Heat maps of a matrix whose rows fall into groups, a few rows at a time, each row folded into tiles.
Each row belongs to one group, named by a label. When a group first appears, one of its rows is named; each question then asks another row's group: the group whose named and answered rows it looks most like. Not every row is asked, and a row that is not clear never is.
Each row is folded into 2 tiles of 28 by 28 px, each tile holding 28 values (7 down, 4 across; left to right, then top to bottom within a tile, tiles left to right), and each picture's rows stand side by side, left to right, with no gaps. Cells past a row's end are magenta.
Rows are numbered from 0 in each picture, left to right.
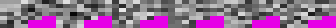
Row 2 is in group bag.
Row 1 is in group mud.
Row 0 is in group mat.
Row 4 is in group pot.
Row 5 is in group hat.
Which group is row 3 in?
bag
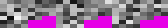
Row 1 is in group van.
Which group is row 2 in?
hat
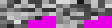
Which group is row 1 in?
pot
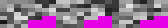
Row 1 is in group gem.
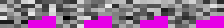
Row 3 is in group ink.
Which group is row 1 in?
van
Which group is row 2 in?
van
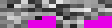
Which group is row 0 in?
bag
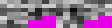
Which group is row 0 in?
hat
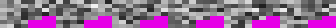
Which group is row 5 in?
pot
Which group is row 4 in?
mud
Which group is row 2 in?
mud
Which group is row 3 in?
bag
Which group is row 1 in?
ink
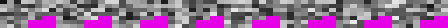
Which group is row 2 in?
ink
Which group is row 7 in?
mud
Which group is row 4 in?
mud
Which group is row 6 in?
bag
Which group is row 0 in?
van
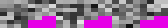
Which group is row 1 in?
mud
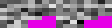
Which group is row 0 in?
hat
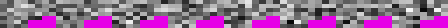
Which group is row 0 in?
bag
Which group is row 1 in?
mud
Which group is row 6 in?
hat
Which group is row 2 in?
mat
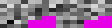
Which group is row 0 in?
hat
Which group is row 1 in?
ink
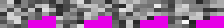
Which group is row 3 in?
bag
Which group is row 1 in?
ink
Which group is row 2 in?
bag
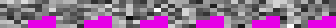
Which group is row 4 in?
van
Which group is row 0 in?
mud
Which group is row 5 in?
gem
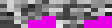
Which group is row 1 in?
mud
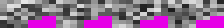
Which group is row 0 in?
mat
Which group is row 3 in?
ink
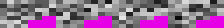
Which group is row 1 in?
ink
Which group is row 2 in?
gem
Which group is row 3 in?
mat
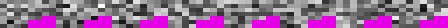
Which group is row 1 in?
bag
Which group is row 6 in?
pot
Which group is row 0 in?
hat
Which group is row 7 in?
mat
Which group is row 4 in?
mud
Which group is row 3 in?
van
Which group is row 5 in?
mat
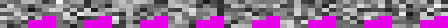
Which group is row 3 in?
gem
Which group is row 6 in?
bag
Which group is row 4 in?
hat
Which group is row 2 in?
mat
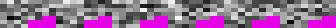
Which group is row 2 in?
mud
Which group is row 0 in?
van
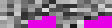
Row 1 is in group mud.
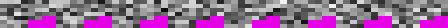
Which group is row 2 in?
pot
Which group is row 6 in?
mat
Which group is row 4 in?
van
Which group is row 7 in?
van
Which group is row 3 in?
bag
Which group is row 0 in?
pot
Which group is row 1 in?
gem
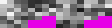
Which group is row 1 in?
hat
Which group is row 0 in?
gem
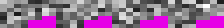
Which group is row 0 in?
gem
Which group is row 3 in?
ink
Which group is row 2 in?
gem
